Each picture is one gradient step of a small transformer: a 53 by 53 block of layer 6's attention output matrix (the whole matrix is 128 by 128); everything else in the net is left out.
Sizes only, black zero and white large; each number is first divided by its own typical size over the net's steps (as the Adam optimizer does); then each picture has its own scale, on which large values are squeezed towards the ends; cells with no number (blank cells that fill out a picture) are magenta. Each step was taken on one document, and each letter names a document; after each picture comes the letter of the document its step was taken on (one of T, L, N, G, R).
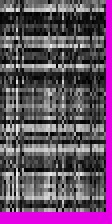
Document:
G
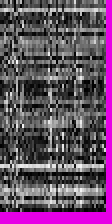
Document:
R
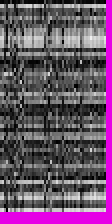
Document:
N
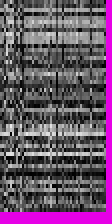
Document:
G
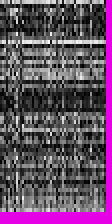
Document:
R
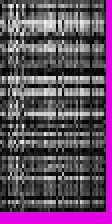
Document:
R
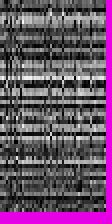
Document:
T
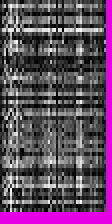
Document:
R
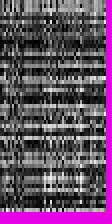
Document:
R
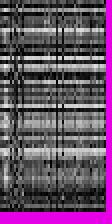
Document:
G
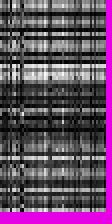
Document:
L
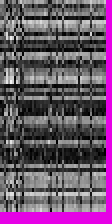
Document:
T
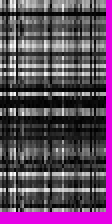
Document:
L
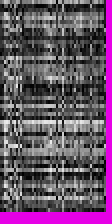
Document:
G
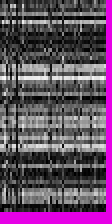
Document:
T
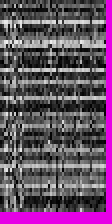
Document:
T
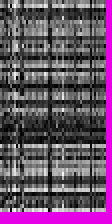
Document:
L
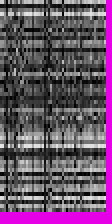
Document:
N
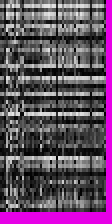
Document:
G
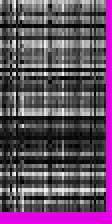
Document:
L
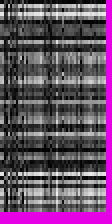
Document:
N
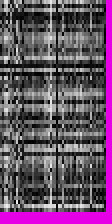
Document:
G
